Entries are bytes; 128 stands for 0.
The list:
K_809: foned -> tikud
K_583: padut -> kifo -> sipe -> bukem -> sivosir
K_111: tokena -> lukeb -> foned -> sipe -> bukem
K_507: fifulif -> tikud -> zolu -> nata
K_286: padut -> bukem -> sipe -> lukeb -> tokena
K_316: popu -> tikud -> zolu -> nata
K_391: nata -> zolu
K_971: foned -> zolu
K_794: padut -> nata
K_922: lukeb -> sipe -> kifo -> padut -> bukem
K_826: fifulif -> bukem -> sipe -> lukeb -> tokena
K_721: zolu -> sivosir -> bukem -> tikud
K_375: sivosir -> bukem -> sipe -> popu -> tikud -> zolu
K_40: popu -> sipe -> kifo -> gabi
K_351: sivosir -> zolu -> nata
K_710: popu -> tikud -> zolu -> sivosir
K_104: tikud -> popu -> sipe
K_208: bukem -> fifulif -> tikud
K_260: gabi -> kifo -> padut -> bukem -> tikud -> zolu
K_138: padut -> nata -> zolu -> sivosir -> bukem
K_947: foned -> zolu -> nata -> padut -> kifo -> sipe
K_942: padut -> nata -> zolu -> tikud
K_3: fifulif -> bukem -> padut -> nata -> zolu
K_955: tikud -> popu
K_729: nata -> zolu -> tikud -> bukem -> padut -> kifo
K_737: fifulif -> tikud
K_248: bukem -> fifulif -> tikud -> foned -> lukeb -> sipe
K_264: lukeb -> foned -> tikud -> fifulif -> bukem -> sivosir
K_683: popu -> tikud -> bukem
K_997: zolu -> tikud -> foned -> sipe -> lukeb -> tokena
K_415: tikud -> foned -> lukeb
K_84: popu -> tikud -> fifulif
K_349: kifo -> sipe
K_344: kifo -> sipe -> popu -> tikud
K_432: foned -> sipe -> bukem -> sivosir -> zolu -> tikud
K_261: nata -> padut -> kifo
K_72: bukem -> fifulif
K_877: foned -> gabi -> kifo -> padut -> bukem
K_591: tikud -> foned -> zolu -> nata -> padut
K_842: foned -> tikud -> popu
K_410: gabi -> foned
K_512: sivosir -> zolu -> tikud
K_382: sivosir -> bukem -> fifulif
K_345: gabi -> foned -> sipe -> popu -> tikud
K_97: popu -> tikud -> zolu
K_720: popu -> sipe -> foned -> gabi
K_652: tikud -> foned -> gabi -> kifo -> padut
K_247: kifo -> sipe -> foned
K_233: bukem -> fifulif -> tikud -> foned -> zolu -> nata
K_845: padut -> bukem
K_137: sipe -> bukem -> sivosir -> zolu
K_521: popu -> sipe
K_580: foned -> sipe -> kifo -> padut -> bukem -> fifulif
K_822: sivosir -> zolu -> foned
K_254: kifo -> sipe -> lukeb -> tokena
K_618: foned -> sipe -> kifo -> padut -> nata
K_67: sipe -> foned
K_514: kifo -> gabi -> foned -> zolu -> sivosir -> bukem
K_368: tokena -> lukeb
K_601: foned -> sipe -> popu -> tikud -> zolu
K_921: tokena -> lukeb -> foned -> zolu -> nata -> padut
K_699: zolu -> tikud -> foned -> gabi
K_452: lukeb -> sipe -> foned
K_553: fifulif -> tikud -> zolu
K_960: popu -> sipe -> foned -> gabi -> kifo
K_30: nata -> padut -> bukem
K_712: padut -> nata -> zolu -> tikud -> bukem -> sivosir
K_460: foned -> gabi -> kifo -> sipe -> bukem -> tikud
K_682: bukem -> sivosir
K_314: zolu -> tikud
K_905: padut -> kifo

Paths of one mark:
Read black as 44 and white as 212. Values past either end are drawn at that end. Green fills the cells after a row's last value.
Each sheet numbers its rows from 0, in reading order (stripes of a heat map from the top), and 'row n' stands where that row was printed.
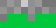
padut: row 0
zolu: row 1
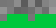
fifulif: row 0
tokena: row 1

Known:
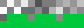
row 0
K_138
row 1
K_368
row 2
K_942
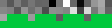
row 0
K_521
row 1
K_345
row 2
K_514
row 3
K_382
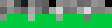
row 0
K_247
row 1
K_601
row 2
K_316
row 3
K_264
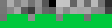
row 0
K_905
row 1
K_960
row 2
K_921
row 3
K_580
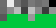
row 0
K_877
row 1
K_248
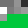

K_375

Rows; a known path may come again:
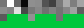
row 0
K_514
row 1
K_67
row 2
K_905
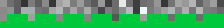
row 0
K_111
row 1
K_97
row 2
K_391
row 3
K_737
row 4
K_877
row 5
K_375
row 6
K_845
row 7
K_72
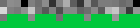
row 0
K_264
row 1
K_553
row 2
K_410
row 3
K_368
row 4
K_248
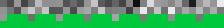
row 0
K_955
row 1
K_583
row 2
K_254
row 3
K_822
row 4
K_344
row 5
K_729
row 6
K_432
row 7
K_794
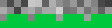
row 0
K_826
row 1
K_921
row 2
K_316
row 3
K_452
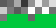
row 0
K_208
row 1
K_138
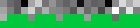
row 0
K_601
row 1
K_591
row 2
K_842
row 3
K_345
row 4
K_712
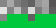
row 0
K_137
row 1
K_382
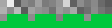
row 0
K_947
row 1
K_922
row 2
K_618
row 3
K_349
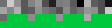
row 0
K_260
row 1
K_247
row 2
K_720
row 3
K_997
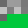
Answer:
K_682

